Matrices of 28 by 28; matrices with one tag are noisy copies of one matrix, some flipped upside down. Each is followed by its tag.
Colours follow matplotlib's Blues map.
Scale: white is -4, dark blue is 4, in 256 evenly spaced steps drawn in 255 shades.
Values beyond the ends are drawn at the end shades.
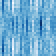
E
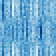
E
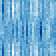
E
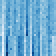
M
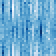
E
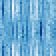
E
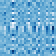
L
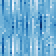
E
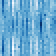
E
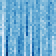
M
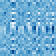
L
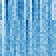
M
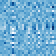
L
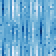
E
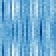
E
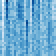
M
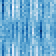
E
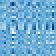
L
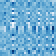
L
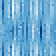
E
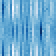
E
